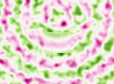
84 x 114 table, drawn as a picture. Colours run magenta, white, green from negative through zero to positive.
No overall slope runs across the table. Overall the values sit about 50% of the way up the scale. In the centre lies a patch that is calmer than the rest. Concentric rings centre on the top middle.
